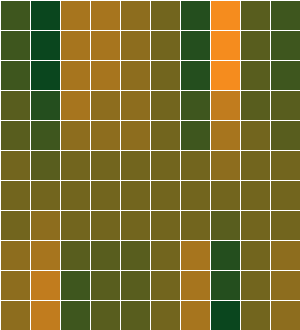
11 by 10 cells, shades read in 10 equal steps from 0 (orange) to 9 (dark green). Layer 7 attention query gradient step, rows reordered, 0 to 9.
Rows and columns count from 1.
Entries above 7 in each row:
2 2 2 1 0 0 0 0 1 1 1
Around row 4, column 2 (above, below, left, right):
9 7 6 3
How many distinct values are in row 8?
3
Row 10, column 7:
3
